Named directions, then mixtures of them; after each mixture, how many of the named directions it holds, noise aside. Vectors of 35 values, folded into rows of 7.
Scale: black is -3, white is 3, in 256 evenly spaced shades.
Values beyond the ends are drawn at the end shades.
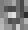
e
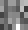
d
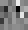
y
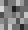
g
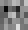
three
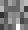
one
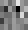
one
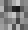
three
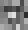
two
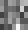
one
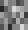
one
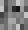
three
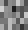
one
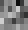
three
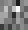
three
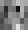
two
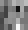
two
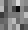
three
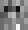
three
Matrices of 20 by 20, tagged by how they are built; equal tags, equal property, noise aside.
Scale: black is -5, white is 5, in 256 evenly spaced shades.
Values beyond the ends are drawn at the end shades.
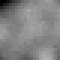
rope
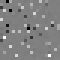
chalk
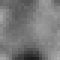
rope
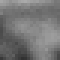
rope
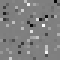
chalk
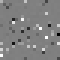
chalk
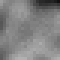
rope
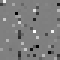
chalk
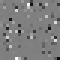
chalk
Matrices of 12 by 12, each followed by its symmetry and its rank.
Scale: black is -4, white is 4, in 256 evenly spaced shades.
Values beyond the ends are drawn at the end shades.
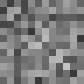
symmetric, full rank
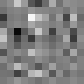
antisymmetric, rank two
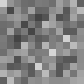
symmetric, full rank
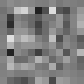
antisymmetric, rank two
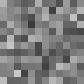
neither, full rank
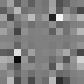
antisymmetric, rank two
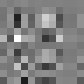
neither, rank two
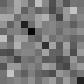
symmetric, full rank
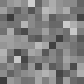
neither, full rank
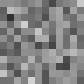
neither, full rank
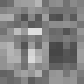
neither, rank two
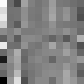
neither, rank two
